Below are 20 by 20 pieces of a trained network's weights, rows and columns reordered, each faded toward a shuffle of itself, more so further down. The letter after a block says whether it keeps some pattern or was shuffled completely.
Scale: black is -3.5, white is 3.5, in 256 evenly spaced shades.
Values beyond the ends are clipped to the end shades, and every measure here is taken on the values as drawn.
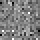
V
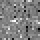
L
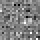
V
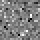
L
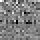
V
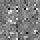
V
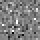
L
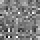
V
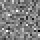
L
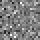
L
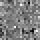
V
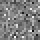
L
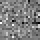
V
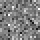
L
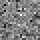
L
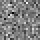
L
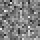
L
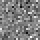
L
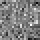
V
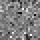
L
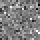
L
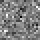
L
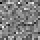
V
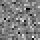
L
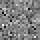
L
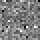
V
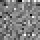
V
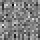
V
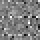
V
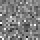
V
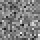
L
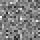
L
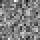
V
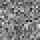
L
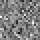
L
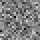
L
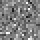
L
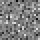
L
